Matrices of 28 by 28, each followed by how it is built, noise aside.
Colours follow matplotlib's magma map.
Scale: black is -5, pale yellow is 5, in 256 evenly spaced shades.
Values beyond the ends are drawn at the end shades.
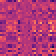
low rank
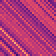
Toeplitz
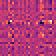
low rank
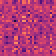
low rank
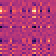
low rank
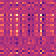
low rank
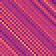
Toeplitz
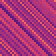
Toeplitz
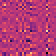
low rank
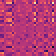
low rank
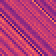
Toeplitz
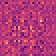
low rank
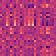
low rank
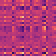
low rank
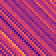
Toeplitz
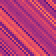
Toeplitz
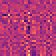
low rank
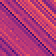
Toeplitz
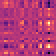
low rank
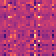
low rank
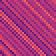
Toeplitz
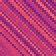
Toeplitz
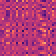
low rank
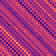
Toeplitz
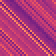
Toeplitz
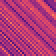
Toeplitz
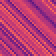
Toeplitz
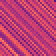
Toeplitz
